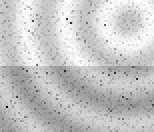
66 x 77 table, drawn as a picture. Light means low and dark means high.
Average level on the scale: 20%. Ninth with the lowest average: top right. Rings: centred on the top right. Seam: horizontal, 50% of the way down, the bottom part higher.
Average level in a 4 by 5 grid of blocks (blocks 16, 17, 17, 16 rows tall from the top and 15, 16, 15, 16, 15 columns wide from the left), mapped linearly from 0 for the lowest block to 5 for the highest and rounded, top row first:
11100 / 11010 / 54544 / 45444
